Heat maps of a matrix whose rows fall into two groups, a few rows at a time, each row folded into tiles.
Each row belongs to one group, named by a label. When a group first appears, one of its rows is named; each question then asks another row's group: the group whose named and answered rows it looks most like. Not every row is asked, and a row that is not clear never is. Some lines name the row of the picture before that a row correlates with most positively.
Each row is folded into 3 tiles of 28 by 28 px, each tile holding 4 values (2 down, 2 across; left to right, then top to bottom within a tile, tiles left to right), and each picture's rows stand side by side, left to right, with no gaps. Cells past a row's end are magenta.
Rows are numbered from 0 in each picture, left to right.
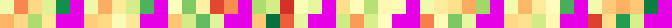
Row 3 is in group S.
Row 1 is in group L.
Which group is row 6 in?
L
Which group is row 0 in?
L
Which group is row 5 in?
L
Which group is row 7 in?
L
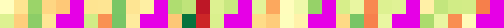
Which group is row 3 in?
L
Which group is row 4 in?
S
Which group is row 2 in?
S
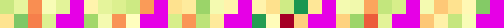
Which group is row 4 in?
S
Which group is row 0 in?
S
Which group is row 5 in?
L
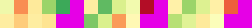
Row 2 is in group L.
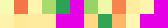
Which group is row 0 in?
L
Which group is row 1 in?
S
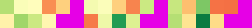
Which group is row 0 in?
S
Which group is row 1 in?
L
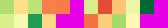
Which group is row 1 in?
L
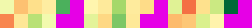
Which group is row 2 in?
L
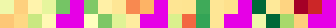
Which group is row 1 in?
S
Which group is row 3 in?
S
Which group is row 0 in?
L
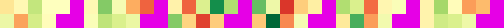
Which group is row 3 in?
S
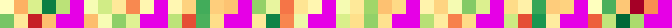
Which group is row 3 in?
S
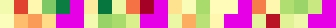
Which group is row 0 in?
L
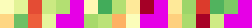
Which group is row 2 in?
S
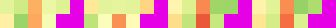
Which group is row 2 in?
S
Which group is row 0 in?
S
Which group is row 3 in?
S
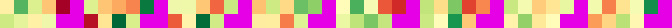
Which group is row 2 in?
L
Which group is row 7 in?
L
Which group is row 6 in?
S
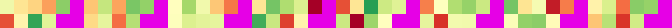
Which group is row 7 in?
S
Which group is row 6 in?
S
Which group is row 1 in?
S
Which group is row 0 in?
L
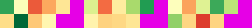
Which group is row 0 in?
S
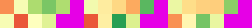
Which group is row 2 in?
L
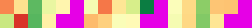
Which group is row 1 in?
L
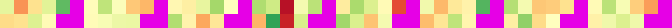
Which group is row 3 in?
S
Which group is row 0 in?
L
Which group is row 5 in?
L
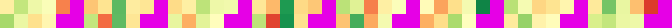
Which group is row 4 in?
S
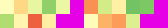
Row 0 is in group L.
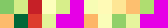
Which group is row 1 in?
L
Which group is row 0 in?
S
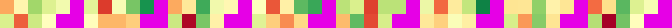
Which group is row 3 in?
L
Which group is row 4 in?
S
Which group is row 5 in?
L
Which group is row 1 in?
L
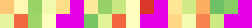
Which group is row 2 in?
S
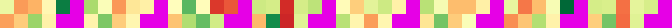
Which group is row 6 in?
L
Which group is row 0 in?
L
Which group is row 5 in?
S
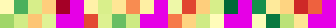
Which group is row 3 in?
S
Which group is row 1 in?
L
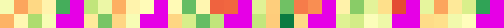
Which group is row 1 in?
S
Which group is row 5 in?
L
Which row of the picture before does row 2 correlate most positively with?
1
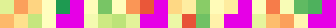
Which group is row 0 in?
L
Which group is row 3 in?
L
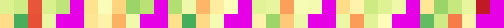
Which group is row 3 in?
S
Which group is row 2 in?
S
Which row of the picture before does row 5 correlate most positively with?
1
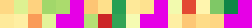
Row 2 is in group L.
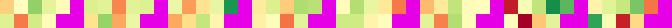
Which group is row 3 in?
S
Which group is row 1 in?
S
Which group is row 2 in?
L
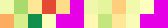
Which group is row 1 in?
S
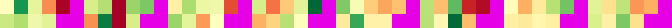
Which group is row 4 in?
S
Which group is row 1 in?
S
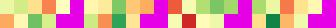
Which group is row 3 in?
S
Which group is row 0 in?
L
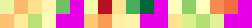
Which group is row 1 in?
L
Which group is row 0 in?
L
